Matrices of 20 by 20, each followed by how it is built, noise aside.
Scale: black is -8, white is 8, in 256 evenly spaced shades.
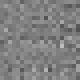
low rank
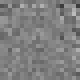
low rank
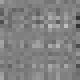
low rank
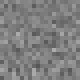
low rank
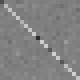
diagonal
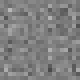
low rank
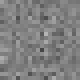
low rank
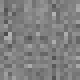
low rank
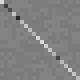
diagonal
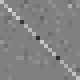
diagonal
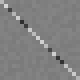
diagonal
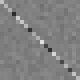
diagonal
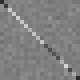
diagonal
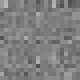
low rank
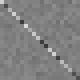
diagonal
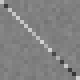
diagonal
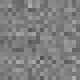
low rank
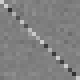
diagonal
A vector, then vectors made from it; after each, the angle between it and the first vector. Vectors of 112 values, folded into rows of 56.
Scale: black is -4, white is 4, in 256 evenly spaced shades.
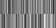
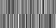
orthogonal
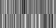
partly opposed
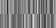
partly opposed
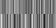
partly opposed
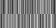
partly aligned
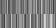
nearly parallel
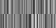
partly opposed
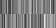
nearly parallel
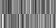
orthogonal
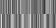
partly aligned
